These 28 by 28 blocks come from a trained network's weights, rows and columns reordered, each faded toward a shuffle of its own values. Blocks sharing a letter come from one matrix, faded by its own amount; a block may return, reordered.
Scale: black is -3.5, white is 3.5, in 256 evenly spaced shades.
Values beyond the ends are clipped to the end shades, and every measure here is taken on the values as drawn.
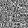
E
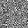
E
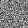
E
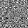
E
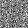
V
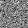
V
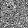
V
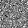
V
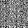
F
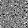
V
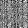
F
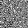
V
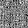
F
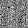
F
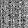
F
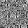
E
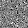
V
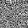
E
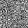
E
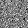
V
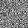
E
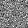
V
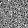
V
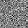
E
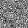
E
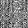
F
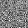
E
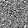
V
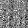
F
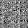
F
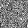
V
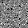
V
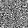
V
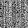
F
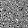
V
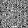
F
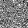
V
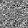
E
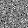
V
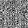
F
